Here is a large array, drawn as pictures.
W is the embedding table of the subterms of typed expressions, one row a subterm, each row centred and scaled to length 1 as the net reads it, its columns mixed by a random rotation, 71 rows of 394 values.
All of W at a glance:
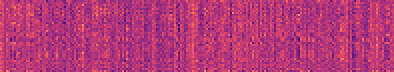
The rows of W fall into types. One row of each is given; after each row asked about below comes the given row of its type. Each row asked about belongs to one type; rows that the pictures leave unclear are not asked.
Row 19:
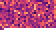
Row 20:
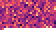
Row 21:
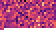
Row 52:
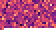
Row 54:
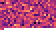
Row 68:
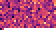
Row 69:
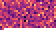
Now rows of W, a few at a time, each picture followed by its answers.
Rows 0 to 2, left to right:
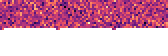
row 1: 69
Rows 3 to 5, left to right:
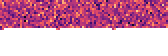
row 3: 69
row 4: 54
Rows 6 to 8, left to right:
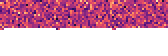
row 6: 19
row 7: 68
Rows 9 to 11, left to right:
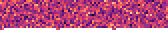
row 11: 19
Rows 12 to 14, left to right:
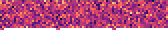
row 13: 54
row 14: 19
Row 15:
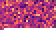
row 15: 20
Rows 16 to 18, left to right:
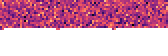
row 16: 69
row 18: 20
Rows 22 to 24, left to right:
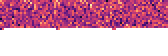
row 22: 68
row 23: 69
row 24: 54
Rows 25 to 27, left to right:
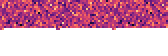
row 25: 52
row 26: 54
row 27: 52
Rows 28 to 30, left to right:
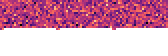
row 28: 20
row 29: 52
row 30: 54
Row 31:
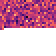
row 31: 21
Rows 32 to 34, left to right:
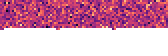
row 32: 19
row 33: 20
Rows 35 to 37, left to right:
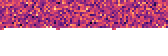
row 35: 20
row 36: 54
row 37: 20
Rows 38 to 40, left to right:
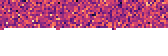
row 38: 21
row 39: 52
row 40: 21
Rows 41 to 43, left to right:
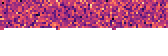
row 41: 52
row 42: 69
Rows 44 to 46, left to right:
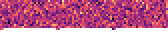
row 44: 52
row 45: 19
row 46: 68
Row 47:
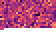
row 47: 52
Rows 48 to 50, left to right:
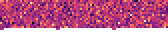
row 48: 68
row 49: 69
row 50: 21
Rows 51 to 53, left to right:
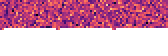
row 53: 54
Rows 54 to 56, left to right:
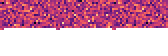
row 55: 21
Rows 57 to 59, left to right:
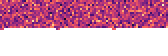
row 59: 52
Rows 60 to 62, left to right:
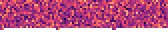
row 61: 69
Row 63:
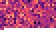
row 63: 54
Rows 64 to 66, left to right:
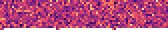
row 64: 52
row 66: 54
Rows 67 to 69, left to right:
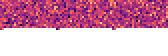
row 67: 20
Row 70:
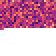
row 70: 20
